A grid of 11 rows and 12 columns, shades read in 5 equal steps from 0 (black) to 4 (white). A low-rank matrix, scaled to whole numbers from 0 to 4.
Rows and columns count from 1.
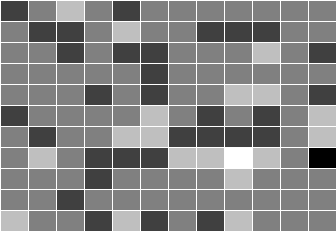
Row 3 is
2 2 1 2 1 1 2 2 2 3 2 1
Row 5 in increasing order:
1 1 1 2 2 2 2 2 2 2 3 3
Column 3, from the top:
3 1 1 2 2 2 2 2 2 1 2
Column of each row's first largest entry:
3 5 10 1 9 6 5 9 9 1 1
